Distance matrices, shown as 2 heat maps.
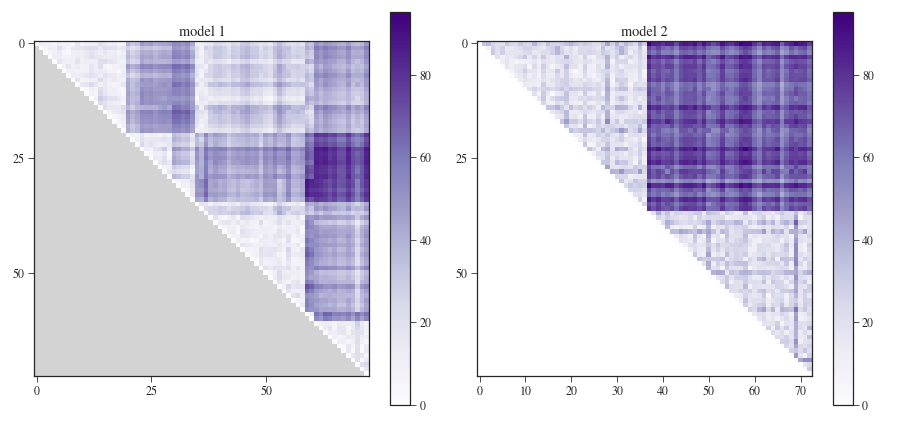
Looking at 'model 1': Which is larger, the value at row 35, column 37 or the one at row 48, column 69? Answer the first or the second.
the second
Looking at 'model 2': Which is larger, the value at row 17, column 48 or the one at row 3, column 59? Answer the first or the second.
the second
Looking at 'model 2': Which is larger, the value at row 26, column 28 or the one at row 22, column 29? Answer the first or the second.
the first
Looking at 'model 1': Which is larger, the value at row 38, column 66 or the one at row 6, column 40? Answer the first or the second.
the first
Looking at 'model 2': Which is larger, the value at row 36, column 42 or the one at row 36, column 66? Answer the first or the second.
the first
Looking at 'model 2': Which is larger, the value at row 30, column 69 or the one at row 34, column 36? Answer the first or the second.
the first
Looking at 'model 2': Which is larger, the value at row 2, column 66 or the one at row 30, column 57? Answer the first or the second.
the second
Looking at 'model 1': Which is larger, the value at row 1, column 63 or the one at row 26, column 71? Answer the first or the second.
the second
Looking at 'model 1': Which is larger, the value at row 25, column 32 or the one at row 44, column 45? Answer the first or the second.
the first
